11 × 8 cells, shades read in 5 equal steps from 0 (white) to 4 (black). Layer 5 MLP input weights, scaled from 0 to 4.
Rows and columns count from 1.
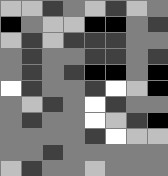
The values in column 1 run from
0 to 4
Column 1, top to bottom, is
1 4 1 2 2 0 2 2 2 2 1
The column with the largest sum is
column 8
